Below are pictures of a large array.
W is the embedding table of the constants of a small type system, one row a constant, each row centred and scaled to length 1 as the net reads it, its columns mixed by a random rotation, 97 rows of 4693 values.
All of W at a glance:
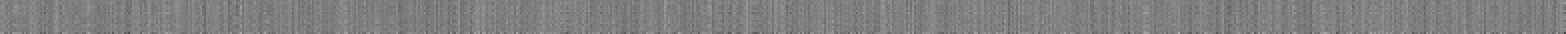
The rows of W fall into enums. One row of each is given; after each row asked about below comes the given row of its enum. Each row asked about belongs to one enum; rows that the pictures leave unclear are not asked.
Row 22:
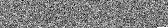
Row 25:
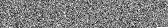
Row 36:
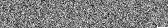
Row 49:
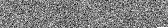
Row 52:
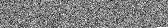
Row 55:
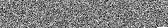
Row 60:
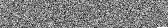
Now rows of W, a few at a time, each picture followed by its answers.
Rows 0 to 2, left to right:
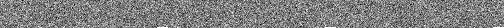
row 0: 22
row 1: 25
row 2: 49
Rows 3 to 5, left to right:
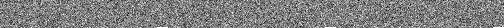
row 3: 52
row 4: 25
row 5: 22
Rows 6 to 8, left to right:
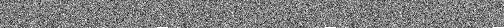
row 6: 52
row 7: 25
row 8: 25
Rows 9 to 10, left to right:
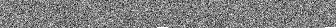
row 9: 49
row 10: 52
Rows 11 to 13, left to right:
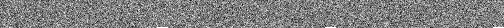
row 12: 22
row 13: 60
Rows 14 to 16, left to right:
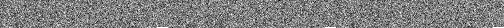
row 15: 52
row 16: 25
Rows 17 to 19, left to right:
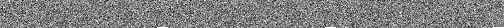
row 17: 55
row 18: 55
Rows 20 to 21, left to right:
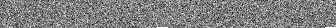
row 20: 25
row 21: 22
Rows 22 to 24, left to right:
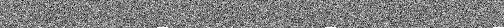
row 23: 22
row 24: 60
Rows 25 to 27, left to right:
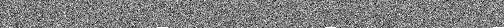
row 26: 55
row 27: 52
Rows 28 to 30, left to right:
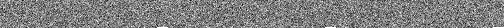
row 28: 55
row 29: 22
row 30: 25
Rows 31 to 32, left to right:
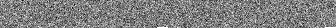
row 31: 22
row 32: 25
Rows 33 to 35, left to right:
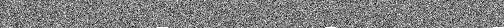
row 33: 25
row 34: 55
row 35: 52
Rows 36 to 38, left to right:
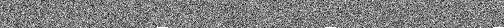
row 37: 49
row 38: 55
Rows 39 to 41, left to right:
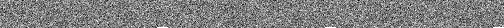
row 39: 55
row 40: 49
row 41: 22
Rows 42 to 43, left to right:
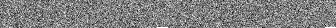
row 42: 25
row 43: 60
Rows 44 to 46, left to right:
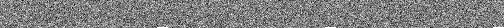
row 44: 22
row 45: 52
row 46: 60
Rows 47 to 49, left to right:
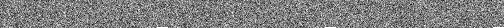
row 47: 25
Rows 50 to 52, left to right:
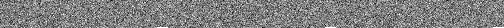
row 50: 52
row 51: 60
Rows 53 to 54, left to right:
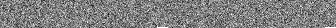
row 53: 36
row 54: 52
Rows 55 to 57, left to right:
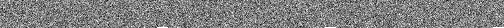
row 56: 25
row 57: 52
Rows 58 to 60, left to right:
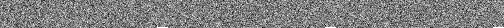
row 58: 36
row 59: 60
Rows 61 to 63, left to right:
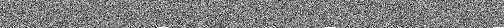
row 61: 55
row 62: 52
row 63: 49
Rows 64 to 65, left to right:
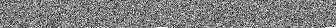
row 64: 52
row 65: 22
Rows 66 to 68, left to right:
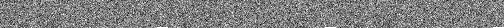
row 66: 52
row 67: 25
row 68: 52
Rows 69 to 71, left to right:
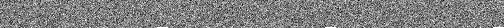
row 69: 52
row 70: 22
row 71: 55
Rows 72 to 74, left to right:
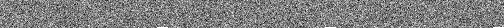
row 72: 49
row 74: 22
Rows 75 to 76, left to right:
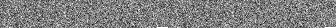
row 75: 25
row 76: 25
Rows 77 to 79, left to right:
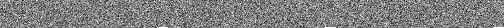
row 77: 55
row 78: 25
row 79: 60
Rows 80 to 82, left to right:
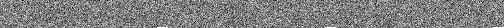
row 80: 22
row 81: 49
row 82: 52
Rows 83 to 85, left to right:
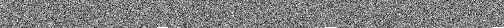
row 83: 60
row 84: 25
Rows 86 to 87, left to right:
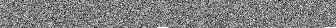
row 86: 60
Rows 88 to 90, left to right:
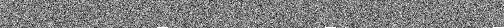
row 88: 60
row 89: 36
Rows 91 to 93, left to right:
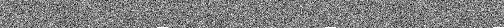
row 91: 49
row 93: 49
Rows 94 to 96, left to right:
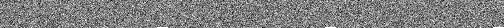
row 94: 52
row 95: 60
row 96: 55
